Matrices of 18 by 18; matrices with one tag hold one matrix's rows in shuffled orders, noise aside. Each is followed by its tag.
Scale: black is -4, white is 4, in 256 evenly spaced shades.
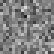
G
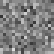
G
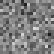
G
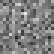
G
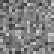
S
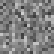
G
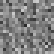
G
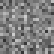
G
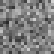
S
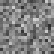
G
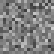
G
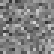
S
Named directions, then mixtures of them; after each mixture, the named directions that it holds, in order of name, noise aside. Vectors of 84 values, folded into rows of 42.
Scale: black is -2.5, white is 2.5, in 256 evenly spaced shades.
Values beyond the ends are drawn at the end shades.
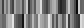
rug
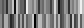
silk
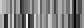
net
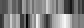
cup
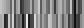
net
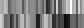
cup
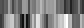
cup, rug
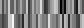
rug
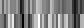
cup, net, rug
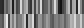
net, rug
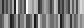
silk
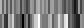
cup, net, rug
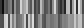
net, rug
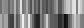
cup, net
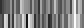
net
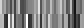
net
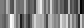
cup, rug, silk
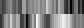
cup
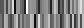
silk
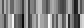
net, rug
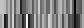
net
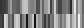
cup, net, silk
